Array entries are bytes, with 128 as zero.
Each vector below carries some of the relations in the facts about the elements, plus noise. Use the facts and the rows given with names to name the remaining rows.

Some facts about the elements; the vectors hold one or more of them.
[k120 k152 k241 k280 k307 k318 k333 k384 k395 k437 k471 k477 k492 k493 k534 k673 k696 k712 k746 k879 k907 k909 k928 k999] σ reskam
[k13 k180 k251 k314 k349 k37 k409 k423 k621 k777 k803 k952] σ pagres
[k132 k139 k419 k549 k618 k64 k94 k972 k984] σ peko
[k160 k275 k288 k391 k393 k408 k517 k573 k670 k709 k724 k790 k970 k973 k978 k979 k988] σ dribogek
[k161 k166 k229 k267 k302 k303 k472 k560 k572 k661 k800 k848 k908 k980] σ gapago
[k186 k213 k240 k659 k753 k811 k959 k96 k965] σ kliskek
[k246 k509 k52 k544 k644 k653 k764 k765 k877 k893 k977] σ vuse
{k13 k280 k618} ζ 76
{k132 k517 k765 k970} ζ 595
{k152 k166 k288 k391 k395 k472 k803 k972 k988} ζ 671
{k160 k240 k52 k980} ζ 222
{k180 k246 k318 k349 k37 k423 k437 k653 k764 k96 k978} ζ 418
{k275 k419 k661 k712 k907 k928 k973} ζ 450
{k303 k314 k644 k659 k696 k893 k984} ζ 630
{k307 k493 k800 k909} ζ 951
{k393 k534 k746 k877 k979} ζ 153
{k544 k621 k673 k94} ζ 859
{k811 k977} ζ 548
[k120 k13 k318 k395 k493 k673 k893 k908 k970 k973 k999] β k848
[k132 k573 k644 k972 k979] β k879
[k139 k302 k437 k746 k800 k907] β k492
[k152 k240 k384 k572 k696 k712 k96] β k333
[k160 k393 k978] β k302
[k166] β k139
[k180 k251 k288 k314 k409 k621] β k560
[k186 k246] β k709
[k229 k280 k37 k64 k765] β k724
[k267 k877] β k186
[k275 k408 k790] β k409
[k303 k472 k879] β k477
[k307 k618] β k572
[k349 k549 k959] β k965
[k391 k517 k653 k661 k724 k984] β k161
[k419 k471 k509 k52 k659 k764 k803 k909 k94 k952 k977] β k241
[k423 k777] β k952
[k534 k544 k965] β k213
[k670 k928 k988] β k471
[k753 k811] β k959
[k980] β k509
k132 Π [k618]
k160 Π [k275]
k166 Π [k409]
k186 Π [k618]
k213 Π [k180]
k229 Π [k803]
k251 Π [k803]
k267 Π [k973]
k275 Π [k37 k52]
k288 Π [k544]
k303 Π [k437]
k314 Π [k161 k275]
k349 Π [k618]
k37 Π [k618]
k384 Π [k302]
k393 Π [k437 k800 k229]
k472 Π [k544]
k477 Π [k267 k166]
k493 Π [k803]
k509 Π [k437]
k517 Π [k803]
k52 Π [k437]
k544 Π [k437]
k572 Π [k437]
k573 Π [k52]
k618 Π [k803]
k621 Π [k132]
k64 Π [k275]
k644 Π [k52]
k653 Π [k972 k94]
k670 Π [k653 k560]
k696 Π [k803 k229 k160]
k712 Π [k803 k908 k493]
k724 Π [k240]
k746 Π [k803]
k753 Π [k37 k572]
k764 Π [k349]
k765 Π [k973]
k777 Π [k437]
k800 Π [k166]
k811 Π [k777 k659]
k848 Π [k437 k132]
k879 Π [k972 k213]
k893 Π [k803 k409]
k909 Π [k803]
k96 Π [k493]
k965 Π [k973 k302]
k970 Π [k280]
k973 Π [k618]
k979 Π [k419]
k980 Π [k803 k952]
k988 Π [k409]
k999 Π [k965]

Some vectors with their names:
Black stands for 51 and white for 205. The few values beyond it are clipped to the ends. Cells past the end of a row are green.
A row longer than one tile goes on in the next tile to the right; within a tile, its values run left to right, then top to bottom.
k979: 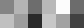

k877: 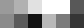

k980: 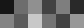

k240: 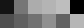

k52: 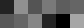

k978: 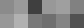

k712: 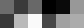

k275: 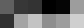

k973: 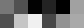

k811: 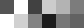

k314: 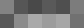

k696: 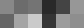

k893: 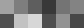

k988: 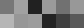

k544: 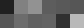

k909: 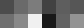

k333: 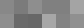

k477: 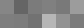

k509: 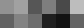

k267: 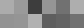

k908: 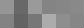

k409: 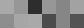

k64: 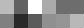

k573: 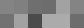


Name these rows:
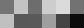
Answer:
k977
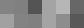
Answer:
k180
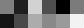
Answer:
k661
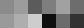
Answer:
k803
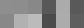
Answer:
k618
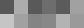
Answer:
k549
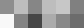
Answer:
k534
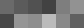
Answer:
k644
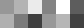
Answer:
k746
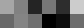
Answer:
k777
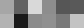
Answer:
k280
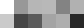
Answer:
k765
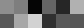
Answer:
k659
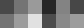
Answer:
k493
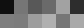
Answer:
k160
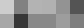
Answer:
k37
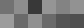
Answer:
k423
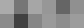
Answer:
k161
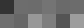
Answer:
k94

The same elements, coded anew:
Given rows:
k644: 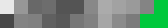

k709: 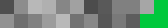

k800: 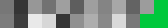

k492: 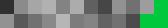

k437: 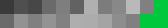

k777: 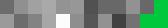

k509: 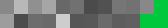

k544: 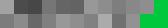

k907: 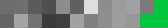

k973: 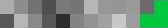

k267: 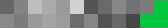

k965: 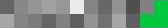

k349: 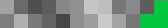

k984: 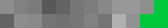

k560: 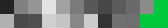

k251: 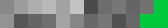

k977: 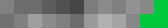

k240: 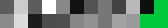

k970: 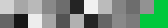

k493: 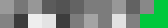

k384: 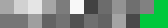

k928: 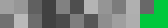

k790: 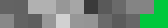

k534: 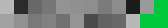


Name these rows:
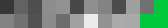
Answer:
k180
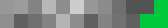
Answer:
k753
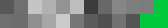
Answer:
k229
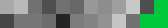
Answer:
k132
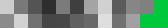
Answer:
k988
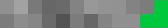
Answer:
k696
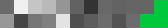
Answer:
k670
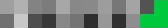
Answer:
k980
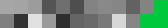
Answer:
k909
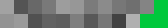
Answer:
k621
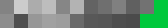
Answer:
k848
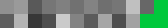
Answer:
k52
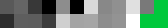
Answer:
k419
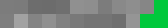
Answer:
k673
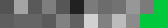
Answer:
k653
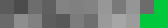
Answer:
k37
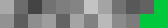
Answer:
k811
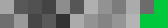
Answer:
k275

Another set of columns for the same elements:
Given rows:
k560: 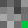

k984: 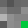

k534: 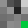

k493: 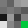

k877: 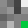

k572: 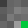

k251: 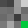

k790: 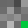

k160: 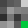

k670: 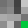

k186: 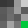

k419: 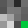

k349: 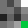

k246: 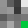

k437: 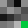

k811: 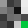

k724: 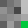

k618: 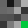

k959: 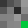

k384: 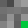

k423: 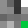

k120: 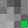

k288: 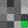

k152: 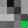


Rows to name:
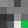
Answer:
k544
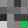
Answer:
k52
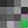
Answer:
k409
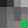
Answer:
k965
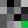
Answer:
k803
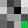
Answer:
k970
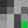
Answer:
k712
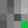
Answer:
k64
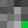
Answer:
k659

